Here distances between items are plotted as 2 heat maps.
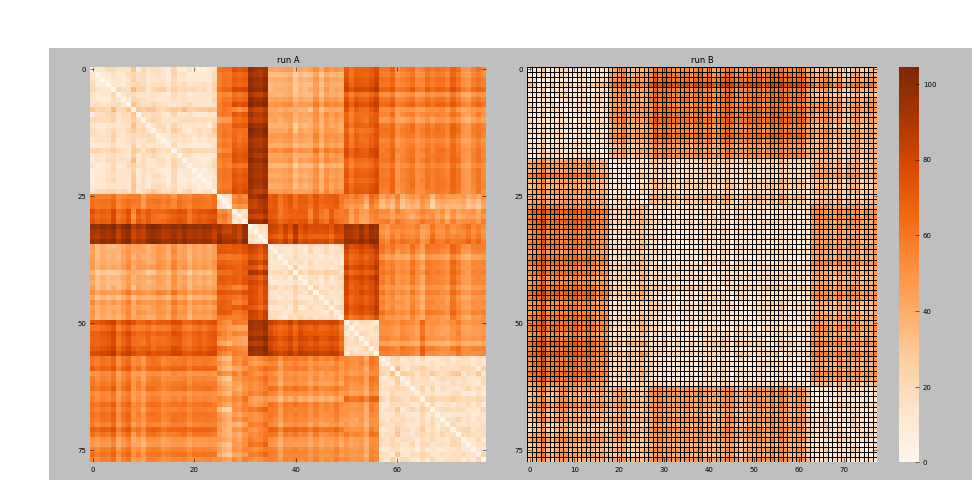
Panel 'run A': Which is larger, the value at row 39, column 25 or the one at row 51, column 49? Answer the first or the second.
the first
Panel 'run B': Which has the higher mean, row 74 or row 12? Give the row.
12
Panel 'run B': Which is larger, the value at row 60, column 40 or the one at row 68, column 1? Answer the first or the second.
the second
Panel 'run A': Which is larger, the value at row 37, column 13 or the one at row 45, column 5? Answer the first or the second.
the first
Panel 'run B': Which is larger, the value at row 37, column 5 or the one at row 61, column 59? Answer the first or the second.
the first
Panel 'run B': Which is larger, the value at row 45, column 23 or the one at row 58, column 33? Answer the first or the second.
the first
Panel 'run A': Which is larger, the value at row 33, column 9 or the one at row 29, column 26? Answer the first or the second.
the first
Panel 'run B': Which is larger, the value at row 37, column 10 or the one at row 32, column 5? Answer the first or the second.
the first
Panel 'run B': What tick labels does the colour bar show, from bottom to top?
0, 20, 40, 60, 80, 100
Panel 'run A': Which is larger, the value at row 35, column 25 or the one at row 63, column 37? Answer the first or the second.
the first
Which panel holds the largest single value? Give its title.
run A
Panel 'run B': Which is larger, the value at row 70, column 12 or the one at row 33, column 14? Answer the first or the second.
the second
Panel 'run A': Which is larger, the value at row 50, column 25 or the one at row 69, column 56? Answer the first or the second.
the first
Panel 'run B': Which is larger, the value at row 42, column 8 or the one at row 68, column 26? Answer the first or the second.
the first
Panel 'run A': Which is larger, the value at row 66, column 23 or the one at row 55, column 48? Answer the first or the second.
the second
